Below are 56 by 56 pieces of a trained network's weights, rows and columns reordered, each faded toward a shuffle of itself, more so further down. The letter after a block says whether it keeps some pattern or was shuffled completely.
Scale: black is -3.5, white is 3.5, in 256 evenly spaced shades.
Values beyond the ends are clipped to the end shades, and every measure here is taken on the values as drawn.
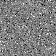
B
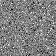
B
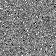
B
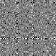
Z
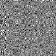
Z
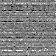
Z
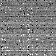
Z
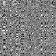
Z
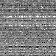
Z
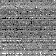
Z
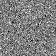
B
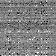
Z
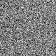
B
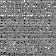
Z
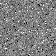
B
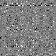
Z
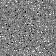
B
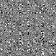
Z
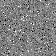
B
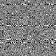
Z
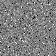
B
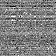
Z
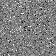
B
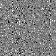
Z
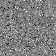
B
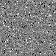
B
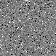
B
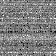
Z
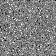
B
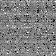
Z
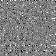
Z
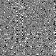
Z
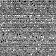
Z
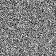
B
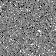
B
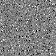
Z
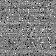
Z
